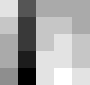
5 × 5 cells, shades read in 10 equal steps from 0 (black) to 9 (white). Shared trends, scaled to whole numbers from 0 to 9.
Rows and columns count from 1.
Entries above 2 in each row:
5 4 4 4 4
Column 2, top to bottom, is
3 2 2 1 0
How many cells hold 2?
2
